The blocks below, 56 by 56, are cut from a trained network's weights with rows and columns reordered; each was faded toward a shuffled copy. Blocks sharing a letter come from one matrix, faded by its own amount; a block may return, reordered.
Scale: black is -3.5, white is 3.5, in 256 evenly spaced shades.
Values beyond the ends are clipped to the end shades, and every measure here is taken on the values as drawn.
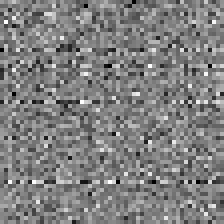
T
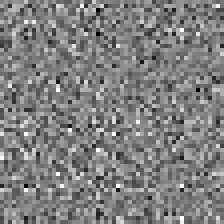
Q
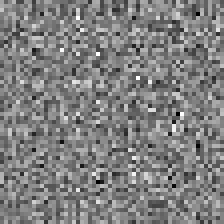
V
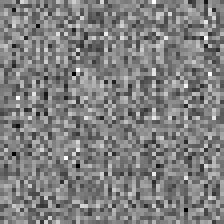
V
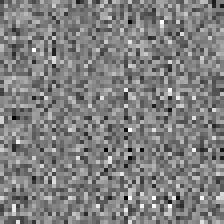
V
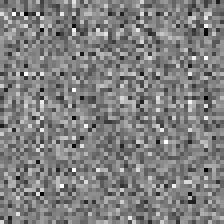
Q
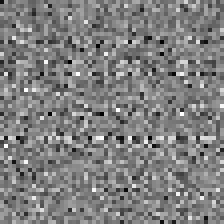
T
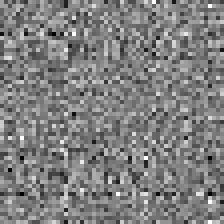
V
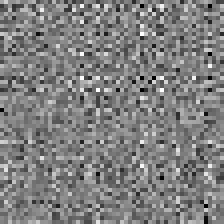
Q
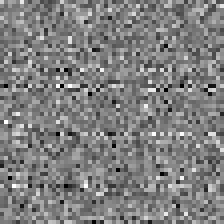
T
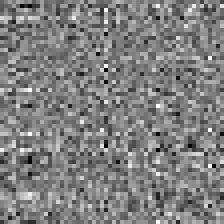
Q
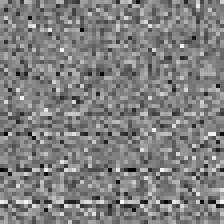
T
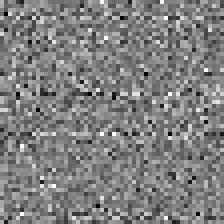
T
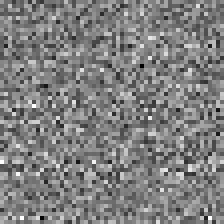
T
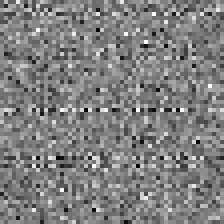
T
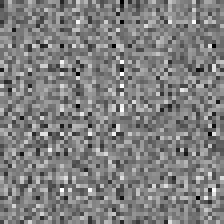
Q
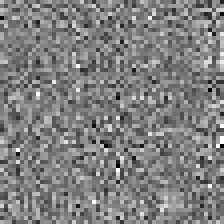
V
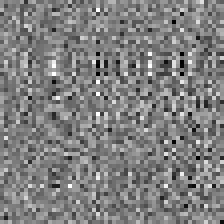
Q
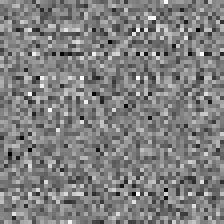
T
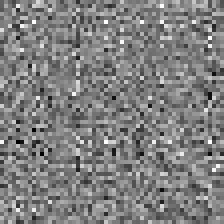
V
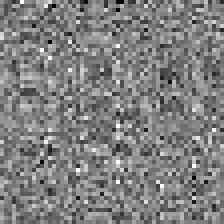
V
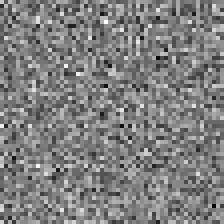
T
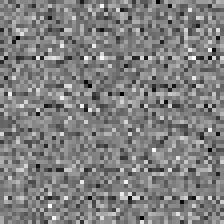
T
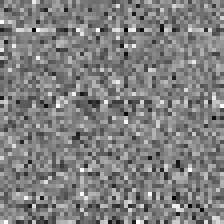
T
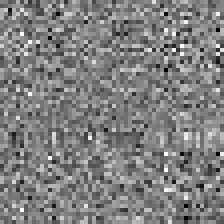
Q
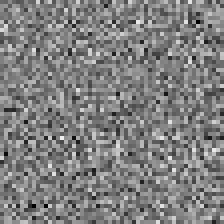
T
